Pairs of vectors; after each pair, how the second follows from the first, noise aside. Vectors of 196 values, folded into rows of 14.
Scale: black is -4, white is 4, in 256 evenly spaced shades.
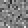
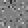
partly zeroed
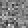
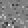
partly zeroed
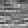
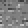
partly zeroed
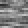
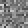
sign-scrambled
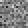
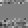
partly zeroed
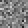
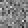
sign-scrambled
